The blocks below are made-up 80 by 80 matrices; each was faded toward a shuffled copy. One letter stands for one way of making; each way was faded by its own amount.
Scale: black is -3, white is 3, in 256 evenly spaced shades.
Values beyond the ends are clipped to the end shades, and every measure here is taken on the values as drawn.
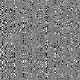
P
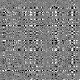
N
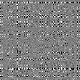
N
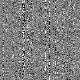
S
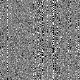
S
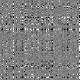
N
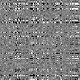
N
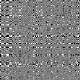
N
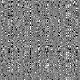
P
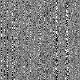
S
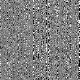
S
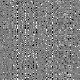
P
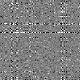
N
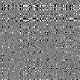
N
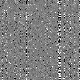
P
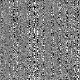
S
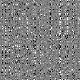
P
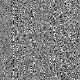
S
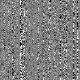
S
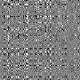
N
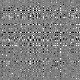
N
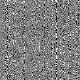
S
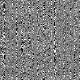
S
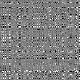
N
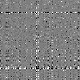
N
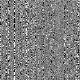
S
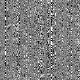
S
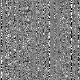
S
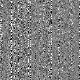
S
